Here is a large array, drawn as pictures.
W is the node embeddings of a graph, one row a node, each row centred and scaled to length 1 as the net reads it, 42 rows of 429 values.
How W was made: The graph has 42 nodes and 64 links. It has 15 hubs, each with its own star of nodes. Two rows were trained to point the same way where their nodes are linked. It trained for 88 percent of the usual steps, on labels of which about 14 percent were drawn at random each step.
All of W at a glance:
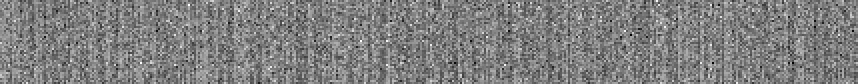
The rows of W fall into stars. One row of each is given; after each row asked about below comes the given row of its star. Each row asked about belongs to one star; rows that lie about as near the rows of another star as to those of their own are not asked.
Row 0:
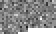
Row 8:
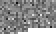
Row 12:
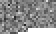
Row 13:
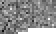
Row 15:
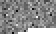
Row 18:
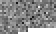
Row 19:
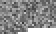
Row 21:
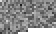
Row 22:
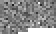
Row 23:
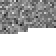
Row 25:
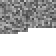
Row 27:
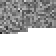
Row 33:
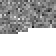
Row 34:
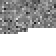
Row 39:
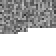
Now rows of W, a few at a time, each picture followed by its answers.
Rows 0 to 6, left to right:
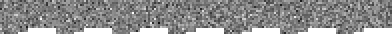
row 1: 25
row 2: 0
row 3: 21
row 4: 27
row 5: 25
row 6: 15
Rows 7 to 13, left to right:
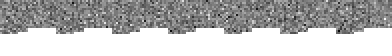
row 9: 34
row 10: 12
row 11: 19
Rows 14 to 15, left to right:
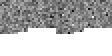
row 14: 23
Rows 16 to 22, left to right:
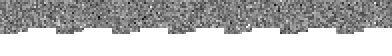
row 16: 8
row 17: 18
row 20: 8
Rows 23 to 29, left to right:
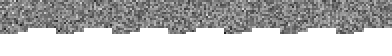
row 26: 39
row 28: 13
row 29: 0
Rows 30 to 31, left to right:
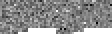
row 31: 34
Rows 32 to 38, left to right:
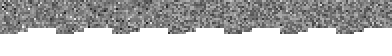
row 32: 15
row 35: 34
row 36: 18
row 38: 12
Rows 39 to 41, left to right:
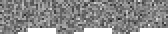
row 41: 39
